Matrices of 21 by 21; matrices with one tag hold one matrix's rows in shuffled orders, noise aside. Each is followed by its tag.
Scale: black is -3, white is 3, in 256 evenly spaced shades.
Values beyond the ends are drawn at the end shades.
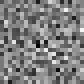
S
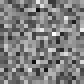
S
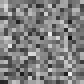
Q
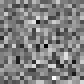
S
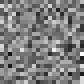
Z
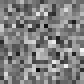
S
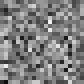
Q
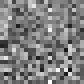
Q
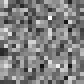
Q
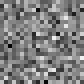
S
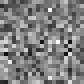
Q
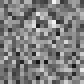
S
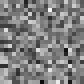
Q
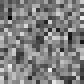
Z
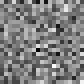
S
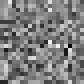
Q
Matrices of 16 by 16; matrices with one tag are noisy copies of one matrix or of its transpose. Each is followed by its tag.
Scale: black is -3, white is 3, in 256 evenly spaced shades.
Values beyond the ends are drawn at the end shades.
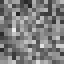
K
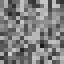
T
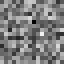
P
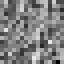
T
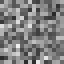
P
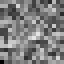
T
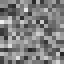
T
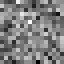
K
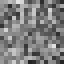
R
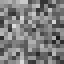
R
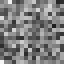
P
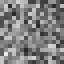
R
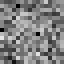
K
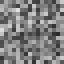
P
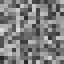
P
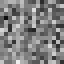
R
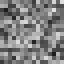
T
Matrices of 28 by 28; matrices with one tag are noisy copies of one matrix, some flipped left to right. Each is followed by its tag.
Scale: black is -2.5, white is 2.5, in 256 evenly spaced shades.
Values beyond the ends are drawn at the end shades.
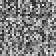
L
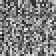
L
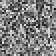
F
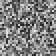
F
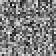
L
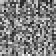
L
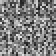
L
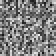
L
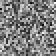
F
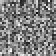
L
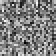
L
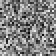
F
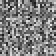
L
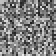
L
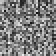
L
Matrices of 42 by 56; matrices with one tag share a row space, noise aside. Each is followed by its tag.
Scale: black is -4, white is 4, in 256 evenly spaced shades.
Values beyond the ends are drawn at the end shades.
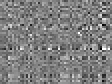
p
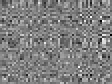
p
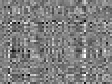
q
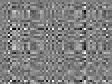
q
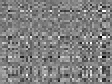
p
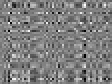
q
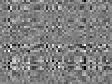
q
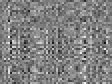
q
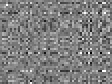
p
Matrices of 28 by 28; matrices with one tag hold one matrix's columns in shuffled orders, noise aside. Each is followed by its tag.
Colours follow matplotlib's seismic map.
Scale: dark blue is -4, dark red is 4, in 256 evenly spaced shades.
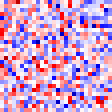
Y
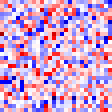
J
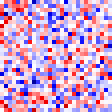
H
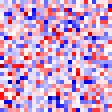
J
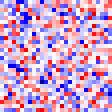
H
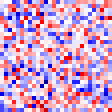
H
